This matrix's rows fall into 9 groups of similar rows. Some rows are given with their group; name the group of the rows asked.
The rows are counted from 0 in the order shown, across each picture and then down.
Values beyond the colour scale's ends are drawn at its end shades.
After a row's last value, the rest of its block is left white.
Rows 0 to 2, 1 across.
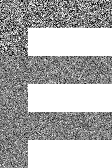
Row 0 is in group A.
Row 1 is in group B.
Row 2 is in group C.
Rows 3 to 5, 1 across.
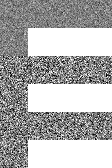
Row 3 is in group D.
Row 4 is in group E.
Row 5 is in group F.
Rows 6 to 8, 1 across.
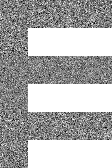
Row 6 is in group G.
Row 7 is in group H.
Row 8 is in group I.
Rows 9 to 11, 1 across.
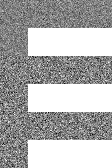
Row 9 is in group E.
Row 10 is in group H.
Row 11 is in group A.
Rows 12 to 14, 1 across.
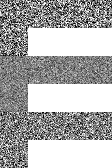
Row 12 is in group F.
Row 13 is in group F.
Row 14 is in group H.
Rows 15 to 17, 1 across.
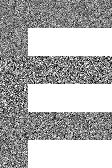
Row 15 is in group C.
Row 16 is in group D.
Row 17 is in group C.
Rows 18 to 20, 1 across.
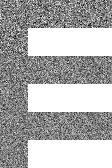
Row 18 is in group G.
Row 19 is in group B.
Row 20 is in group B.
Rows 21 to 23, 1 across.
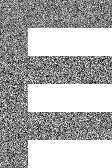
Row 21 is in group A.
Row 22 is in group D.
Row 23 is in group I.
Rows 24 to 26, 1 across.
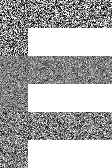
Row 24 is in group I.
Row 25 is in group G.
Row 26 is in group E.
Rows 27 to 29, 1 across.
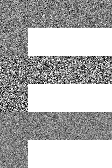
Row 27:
A
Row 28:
G
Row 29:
B
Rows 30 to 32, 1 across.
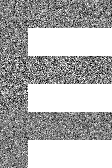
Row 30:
C
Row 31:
B
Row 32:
C
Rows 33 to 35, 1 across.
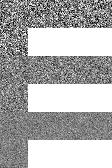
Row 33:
A
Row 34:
B
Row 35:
F
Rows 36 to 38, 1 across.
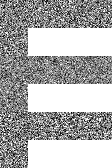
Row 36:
H
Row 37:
B
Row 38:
I
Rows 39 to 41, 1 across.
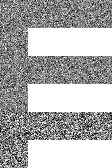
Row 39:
A
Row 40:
A
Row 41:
C
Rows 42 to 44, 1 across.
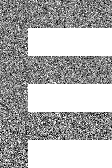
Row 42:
G
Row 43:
B
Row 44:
G
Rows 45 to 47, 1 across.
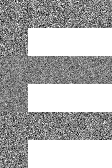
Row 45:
E
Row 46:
A
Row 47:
H
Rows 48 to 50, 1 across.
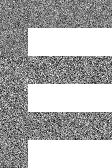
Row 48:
I
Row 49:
D
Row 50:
F
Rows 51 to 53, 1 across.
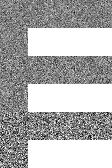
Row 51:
B
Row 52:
B
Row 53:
G
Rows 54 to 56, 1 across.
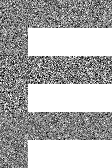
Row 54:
F
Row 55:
H
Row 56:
D
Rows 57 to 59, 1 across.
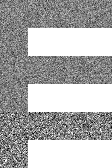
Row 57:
A
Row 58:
C
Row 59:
C
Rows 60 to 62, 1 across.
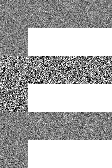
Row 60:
H
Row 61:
H
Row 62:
H
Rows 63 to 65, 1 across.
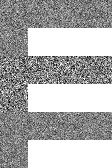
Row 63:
B
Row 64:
B
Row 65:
E
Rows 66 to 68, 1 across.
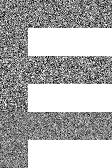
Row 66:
H
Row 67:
A
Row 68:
F
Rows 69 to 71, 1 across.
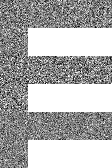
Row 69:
F
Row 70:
C
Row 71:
H
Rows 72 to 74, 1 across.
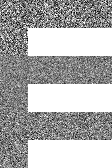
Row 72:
B
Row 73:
G
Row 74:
C
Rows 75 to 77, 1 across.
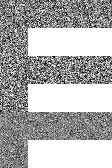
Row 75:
C
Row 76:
G
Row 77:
D
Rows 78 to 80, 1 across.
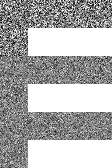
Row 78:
I
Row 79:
D
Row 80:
E
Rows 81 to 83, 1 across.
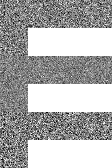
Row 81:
H
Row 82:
H
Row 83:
H
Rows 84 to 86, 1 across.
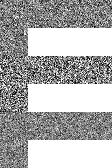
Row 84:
D
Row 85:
F
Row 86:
I
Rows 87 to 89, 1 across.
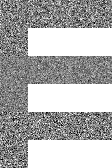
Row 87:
G
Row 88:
G
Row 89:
H
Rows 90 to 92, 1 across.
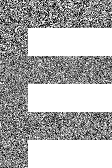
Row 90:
E
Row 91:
H
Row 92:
F
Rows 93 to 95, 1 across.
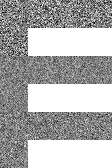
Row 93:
G
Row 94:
B
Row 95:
D
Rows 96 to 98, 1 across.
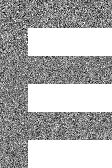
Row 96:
B
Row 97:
H
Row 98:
I
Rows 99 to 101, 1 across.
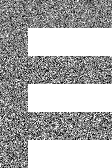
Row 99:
B
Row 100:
E
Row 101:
I
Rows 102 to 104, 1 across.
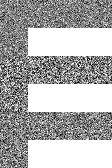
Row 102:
H
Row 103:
F
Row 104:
C
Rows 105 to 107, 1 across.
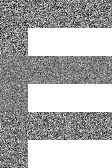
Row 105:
C
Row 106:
F
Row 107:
G
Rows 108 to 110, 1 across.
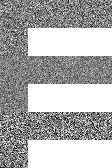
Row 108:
D
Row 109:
H
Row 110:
F
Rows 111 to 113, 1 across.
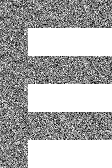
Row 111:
D
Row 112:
D
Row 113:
B
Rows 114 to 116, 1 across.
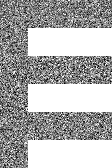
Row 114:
C
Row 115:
G
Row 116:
D
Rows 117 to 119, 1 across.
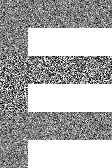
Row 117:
H
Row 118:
H
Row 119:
B
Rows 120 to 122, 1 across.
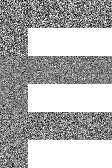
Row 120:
E
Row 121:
B
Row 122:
A
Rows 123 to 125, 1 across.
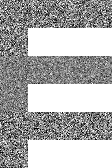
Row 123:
E
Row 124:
G
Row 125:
F
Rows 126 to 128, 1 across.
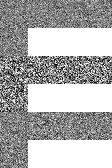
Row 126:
C
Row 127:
D
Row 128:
G
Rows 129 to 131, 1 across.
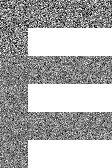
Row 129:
C
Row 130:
I
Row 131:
I
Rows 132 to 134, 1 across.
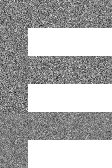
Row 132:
E
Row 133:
G
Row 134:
E
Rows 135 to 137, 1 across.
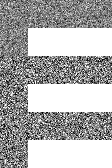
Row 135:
I
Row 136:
D
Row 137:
H
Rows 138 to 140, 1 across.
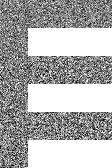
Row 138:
G
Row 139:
E
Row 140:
F
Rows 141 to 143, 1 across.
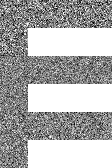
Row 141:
D
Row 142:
I
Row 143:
B
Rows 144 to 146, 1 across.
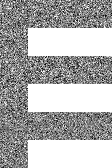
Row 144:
I
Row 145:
A
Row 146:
D
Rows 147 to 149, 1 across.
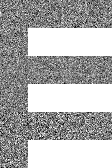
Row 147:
F
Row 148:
G
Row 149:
E
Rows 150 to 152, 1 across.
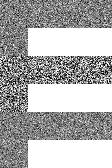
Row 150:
H
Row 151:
I
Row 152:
F
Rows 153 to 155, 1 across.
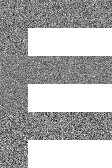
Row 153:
C
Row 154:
G
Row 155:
B
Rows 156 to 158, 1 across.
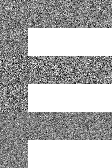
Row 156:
I
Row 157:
I
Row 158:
C
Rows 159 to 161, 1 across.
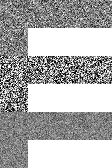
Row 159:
D
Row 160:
A
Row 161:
C
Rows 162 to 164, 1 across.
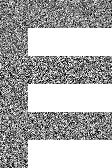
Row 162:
C
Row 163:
E
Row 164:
A
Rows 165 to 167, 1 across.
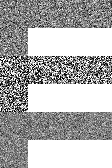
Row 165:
C
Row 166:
I
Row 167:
E
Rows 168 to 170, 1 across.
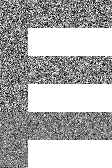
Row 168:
G
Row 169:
I
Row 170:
F
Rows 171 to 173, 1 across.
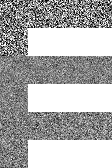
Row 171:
D
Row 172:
D
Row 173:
F
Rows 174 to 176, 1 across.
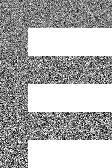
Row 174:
A
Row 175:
H
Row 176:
G
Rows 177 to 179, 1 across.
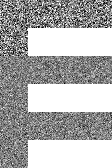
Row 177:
G
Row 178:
G
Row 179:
C
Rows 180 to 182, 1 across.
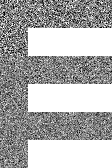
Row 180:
H
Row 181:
C
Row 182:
H
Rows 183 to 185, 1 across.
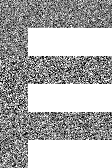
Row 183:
A
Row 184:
H
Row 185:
C
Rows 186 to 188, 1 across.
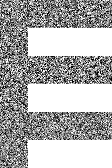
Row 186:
A
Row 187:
A
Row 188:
B
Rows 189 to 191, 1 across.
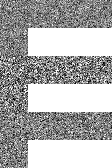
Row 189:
I
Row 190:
I
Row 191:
C
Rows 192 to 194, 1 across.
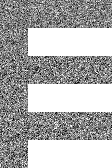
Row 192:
I
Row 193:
F
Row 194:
I
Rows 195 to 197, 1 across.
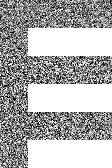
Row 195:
C
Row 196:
I
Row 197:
B
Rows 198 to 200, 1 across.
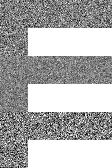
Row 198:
H
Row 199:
G
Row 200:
F
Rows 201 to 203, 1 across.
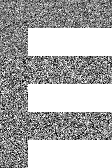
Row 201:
C
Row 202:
B
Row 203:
F
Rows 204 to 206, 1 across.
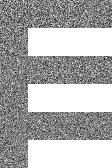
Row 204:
E
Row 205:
G
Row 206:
H
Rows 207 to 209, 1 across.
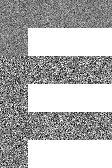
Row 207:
B
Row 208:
I
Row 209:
B
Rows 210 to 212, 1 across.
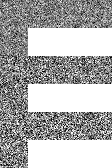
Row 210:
F
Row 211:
C
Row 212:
B
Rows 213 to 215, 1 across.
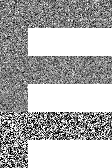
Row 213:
C
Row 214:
B
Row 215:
A
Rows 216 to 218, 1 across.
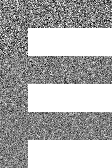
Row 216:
G
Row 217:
A
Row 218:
H
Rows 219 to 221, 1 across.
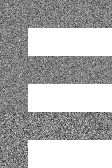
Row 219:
F
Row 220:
A
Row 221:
B
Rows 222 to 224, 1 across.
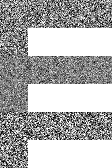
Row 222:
A
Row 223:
E
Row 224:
B
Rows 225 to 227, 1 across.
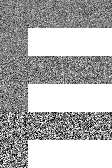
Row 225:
C
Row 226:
F
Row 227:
C
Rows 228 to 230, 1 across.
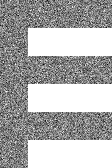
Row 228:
H
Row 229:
C
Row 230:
D
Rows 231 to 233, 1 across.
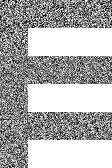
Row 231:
C
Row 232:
D
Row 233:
A
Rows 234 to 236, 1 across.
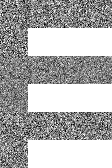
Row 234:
G
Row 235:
E
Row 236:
B
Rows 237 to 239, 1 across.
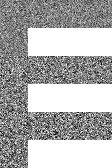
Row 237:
B
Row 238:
A
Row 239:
E
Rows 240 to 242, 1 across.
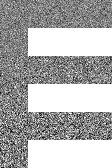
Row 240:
I
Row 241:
C
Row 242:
E
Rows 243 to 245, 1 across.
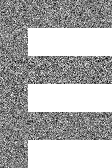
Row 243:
B
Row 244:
D
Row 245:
D
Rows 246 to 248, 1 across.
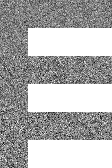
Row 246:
C
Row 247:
E
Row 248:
A
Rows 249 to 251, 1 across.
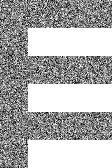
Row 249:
A
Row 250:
F
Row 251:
F
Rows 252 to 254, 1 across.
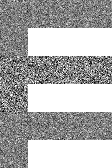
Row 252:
E
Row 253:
D
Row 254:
E
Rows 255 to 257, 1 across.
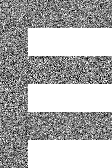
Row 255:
A
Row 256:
H
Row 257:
G
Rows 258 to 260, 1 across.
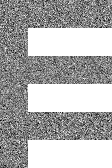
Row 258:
H
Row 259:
B
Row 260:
F
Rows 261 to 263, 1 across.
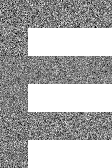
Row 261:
F
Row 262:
I
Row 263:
I
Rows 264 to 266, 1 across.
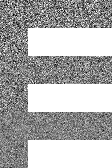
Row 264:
C
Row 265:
D
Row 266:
D
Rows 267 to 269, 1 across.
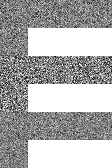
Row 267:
F
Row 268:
C
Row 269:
I
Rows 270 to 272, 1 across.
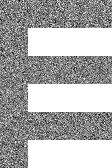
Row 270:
E
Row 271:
B
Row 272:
D
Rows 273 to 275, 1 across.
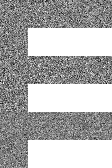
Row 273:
H
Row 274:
H
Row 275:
C
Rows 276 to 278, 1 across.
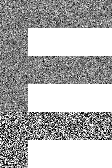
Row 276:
I
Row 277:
H
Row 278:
H
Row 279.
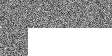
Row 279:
H
